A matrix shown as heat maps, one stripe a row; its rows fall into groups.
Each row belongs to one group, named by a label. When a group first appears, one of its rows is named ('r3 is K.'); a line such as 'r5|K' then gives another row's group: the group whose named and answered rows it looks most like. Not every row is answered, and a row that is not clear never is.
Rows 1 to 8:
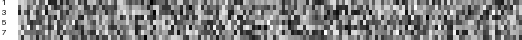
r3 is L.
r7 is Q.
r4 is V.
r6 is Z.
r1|V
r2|L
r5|Q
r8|Z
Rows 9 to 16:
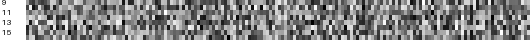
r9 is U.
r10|L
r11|Z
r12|V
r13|U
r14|V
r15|L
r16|Q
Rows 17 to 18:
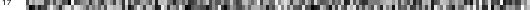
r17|L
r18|U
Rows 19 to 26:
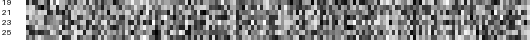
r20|Q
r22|L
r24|L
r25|U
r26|L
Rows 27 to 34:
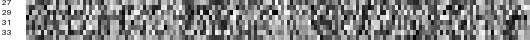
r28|U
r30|L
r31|U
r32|U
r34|Q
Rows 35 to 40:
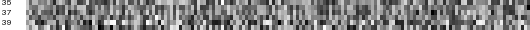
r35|Z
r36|V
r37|V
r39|Q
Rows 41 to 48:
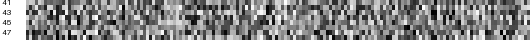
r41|V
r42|U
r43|V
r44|Z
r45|Z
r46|Q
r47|U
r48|V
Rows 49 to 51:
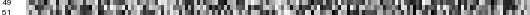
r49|U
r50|Q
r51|Z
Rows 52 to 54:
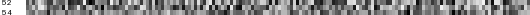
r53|L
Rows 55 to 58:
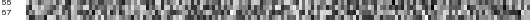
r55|Z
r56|Z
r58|U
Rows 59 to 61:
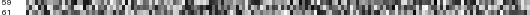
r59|Q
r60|U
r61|L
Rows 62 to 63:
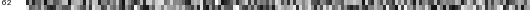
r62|U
